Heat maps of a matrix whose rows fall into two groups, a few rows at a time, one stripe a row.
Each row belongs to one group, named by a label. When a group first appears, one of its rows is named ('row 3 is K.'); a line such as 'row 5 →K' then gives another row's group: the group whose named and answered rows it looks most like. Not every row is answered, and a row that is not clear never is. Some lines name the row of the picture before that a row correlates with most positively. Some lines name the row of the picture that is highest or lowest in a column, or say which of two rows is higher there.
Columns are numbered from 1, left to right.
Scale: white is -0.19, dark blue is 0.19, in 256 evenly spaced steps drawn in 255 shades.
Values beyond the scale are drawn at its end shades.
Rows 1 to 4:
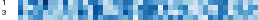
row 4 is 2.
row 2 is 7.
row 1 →7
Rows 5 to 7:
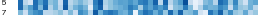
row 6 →7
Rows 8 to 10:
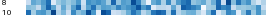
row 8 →2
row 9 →2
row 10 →7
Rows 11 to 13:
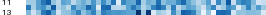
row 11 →2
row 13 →2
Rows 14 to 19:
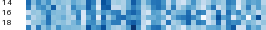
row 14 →7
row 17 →2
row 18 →2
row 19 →7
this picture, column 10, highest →15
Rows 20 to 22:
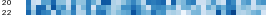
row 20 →7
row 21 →7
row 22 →7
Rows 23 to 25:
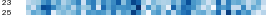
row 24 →2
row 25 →2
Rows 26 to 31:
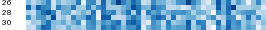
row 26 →2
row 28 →2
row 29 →7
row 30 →2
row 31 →2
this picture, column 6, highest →29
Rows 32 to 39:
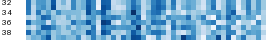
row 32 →7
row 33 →7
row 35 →2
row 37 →2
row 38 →7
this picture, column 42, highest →34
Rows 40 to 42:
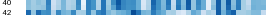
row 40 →2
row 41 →2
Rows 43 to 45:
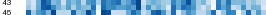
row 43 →2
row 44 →2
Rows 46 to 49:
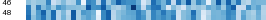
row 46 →2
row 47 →7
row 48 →7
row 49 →7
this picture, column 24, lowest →46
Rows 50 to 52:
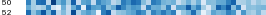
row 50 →7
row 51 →2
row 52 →7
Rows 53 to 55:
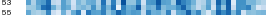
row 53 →2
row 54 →2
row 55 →2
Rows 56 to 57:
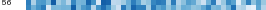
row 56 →7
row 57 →7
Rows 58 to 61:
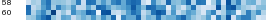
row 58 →2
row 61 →2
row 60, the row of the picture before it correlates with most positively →56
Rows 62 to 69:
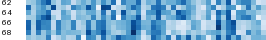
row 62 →2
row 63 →7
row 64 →2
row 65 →2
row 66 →7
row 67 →7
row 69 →2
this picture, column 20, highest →64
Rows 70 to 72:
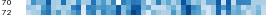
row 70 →2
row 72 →2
